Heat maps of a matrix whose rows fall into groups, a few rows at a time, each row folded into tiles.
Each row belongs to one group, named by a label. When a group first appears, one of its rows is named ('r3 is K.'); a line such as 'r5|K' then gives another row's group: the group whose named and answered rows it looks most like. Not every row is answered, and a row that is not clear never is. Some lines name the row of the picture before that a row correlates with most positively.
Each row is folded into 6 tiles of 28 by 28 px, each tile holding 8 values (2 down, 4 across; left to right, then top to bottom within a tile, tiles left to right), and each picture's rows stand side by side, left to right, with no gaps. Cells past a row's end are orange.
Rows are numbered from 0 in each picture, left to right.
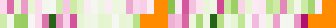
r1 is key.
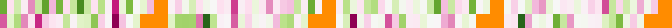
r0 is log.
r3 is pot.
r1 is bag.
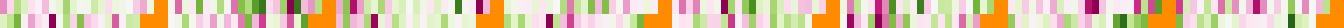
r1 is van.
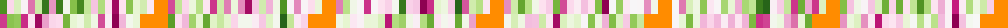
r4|van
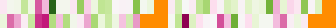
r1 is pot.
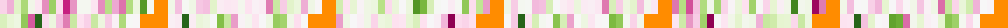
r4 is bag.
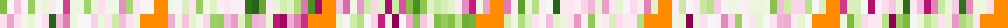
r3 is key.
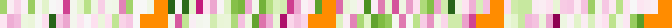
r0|van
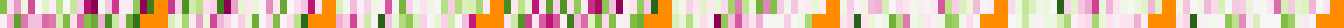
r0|log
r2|key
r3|log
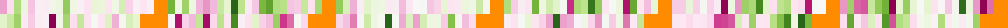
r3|van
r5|bag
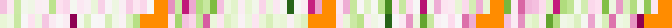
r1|bag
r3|key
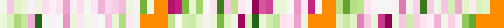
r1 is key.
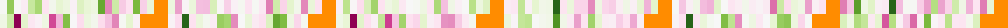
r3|key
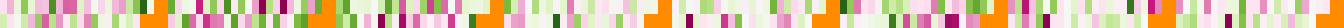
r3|van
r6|bag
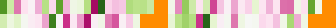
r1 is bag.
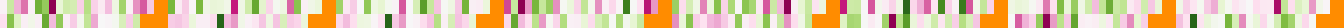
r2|van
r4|log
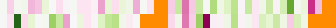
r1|bag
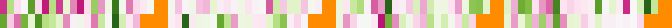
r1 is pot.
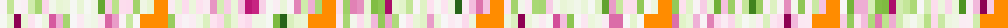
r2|bag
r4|log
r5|bag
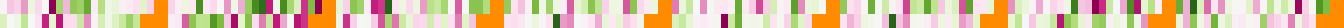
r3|van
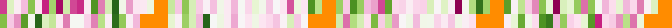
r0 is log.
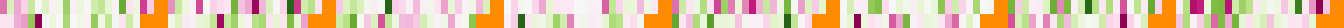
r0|bag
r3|pot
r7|bag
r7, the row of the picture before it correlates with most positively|3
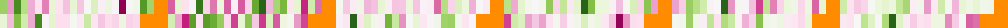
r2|pot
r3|log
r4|key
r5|key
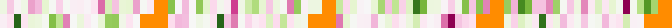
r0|pot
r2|log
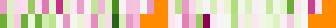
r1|bag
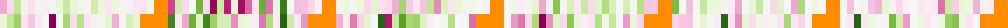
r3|bag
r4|van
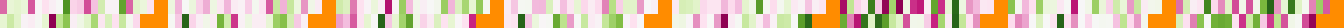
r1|pot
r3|pot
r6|van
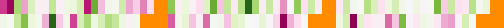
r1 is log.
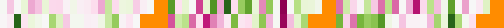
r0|pot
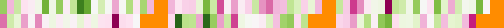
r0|log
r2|key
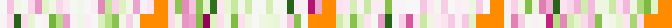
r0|pot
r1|bag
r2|key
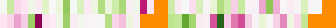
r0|bag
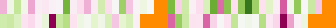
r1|log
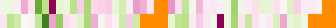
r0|bag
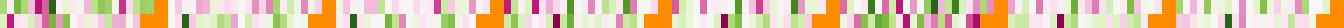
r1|pot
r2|pot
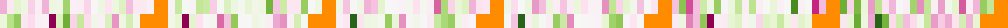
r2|pot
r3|pot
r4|bag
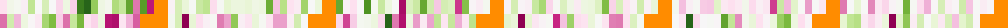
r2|van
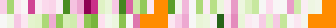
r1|van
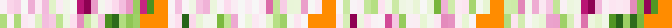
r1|pot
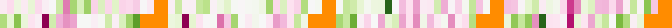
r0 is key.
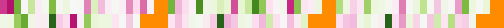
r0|key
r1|van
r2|van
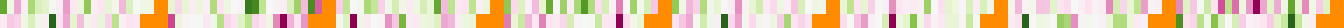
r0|van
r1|log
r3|log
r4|van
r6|pot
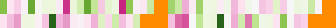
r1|van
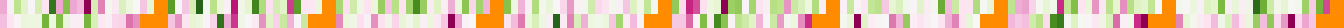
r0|key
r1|van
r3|van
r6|key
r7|log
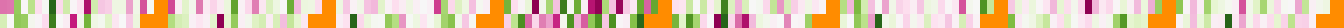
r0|key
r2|pot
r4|key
